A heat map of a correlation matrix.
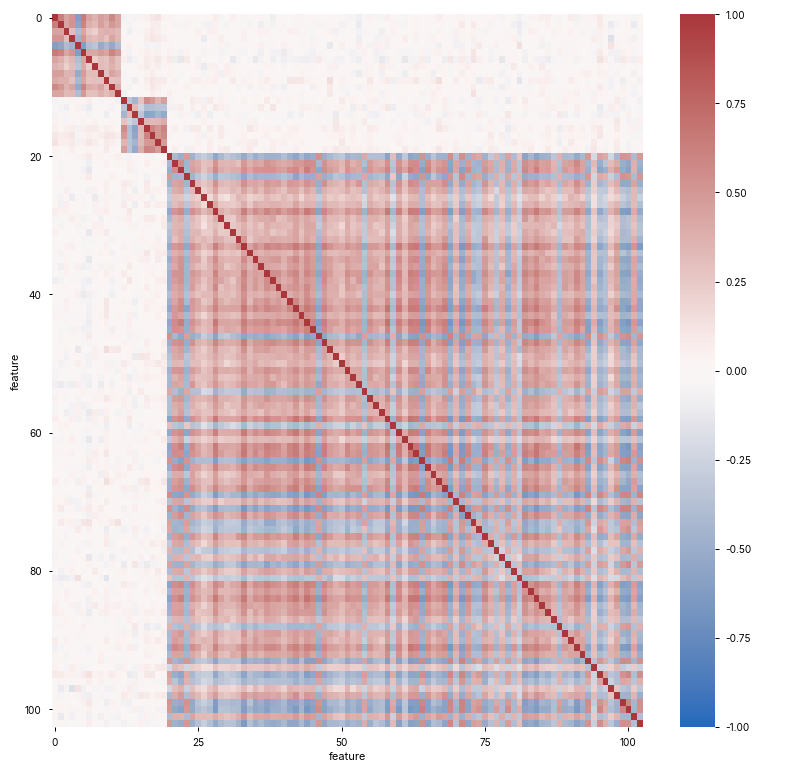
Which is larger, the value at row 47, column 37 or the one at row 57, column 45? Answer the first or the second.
the first
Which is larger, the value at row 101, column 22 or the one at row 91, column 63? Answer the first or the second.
the second
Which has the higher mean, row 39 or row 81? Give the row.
39
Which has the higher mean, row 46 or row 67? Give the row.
67
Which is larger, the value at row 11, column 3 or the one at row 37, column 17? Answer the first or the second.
the first
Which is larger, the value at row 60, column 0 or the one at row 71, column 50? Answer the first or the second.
the first
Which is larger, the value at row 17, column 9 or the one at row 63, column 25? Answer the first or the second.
the second
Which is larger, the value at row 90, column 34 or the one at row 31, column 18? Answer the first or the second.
the first
